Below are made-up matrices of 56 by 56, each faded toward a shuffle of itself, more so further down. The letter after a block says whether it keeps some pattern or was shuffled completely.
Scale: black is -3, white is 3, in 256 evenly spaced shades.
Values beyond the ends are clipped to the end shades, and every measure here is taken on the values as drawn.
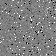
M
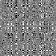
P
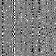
P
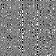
P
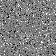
M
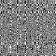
P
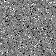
M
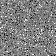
M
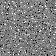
M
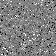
M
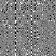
P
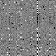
P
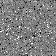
M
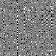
P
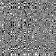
P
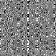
P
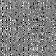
P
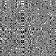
P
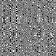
P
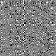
P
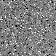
M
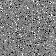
M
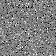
M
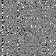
P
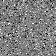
M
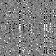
P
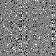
P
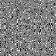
P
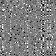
P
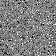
M
